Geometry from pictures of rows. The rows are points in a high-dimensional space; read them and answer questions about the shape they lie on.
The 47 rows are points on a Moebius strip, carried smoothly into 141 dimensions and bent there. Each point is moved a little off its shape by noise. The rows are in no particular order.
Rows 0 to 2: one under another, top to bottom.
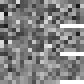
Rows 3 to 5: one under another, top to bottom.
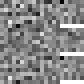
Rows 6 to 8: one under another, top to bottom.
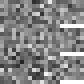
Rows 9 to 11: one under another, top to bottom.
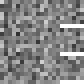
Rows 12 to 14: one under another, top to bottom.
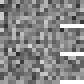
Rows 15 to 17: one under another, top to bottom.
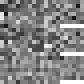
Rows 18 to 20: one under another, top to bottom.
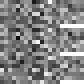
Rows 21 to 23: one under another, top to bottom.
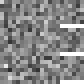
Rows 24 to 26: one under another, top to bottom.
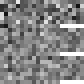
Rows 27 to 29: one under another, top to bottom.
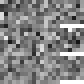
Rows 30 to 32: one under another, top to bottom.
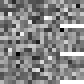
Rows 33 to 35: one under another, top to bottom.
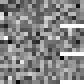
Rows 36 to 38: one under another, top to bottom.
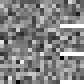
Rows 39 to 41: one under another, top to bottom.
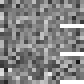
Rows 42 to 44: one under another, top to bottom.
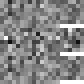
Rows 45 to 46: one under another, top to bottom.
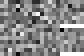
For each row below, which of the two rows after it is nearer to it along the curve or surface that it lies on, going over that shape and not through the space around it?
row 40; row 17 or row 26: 17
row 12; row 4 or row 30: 30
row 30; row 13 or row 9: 9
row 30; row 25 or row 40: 40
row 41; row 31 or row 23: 31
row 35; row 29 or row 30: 29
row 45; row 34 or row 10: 34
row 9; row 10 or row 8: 10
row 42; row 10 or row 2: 2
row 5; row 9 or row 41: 9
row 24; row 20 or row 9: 20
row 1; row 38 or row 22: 38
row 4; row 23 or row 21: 23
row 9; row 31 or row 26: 31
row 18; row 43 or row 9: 43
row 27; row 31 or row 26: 31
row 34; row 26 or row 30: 26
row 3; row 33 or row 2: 2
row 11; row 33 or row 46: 46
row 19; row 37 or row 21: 37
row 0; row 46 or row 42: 46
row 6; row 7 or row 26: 26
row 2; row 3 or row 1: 3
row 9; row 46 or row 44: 46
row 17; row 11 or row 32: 11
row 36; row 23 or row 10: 23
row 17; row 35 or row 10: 35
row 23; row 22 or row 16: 22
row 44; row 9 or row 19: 19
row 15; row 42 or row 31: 31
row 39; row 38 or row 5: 38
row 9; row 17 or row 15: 15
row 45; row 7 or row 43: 43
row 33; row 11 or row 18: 18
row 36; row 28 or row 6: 28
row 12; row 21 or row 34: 21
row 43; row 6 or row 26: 26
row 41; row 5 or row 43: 5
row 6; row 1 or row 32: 32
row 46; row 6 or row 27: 27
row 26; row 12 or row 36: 36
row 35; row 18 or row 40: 40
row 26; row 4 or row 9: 4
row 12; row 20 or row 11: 20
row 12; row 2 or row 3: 3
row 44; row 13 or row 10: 13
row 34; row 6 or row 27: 6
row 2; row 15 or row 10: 10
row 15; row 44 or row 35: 35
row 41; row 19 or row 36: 19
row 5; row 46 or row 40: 46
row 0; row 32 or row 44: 32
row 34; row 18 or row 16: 18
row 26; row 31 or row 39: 31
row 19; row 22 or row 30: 22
